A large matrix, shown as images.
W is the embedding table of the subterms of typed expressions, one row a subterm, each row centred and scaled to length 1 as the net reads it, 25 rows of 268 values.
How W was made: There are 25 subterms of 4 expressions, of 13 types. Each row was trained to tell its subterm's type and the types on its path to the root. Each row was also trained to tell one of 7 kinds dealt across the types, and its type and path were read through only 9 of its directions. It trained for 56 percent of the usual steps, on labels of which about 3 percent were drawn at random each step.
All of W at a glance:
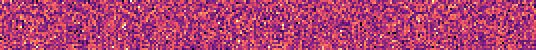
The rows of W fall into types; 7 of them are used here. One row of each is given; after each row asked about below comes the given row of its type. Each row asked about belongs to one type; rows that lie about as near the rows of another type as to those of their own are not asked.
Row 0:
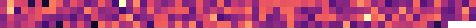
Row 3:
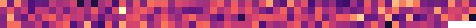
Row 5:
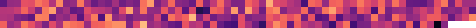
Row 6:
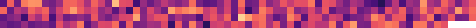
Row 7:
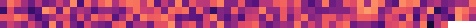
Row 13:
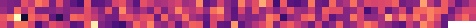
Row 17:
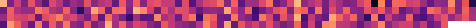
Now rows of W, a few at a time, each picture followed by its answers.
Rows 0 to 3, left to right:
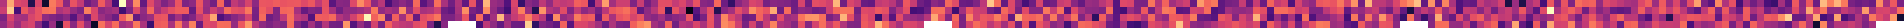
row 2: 13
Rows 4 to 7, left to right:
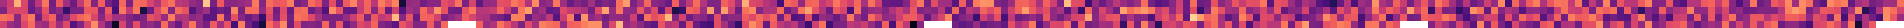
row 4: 5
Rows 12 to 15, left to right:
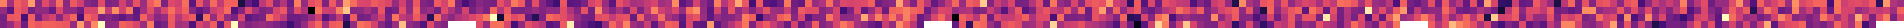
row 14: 17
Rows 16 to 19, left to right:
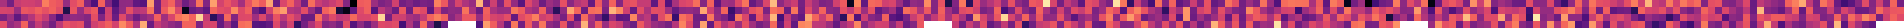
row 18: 5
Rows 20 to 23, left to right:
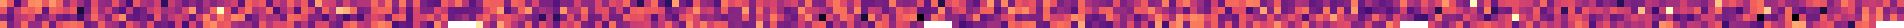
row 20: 6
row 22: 6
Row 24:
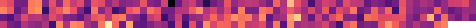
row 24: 6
